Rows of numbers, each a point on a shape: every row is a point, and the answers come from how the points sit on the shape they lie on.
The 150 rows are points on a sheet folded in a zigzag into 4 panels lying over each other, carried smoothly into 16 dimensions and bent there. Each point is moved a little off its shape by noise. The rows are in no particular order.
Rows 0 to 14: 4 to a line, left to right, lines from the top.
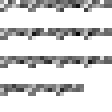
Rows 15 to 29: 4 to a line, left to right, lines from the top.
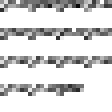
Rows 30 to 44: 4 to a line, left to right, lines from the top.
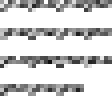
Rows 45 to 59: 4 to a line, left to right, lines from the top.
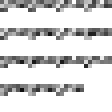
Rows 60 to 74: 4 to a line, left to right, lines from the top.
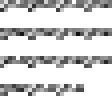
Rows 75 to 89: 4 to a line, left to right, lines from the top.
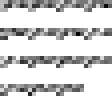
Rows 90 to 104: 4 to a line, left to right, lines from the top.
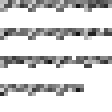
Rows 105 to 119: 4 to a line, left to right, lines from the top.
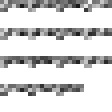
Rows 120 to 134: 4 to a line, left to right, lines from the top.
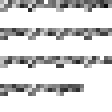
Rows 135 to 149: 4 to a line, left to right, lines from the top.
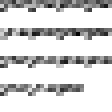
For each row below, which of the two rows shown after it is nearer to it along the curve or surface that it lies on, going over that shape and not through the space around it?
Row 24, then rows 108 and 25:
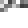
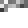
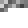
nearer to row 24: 108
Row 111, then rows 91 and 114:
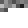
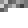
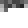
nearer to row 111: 91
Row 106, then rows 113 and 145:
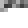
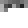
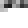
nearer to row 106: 145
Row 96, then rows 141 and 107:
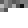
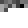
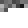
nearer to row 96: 141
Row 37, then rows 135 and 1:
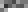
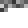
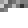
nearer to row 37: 135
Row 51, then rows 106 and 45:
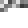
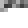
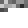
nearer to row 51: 45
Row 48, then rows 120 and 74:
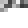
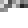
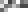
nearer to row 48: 74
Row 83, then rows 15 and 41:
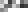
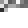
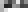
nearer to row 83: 15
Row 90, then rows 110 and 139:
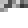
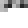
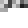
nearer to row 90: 110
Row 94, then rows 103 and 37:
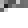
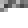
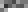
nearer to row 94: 37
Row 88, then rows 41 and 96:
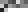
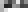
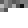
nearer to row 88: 41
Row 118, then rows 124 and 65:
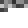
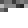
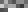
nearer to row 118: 124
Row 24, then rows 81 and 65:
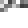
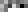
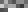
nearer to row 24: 81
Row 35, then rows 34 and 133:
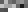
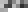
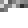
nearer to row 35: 133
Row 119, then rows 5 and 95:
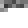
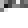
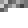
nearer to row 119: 5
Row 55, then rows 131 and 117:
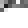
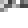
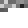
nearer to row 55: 131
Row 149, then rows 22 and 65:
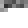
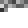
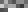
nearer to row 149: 22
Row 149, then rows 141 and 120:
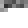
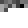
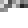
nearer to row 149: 141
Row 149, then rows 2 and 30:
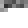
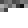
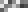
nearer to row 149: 2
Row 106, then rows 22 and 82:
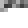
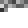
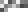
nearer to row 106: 22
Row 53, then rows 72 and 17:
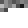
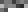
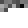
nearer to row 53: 17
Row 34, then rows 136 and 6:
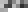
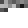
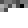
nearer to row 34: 6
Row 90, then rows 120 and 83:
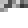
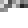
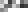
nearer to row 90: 83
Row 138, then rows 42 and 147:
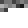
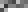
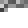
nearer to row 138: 147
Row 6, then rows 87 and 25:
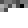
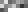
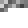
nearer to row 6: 25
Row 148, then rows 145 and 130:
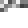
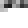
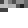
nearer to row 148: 130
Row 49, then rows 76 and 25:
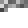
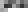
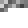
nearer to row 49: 25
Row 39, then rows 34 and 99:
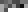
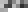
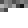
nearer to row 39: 99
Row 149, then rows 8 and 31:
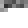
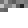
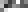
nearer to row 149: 31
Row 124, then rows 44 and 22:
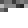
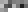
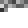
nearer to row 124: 22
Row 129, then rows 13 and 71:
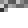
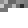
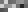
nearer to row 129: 13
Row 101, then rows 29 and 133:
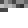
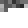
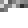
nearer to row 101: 133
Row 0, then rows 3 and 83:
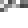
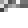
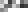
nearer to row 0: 83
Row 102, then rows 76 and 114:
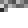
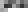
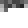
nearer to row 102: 76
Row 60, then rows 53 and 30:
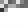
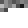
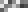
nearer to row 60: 30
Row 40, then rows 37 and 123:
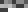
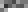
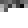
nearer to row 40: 123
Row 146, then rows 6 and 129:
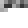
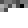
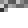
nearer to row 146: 129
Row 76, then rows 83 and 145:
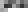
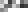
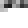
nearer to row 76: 145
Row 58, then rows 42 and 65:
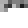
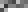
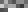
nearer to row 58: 65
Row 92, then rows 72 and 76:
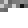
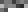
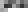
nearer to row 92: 72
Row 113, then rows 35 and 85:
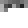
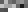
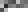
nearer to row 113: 85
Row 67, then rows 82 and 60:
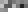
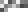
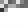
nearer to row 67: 60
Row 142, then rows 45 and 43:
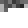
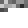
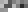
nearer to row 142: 43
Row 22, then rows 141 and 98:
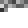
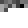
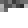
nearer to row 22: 141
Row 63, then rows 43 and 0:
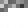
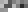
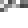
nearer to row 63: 43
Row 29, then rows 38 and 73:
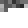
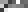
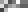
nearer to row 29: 38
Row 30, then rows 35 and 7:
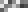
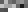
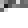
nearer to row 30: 35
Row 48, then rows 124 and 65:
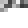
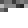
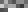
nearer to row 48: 65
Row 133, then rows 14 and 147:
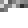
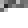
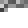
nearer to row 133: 147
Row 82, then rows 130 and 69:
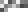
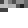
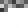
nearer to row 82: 130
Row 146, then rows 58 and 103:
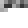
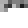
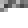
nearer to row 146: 103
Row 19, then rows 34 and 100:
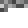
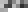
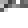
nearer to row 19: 100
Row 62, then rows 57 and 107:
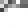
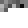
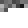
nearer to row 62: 57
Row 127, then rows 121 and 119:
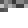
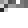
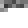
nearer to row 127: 121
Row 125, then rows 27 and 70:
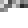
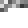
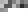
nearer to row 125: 27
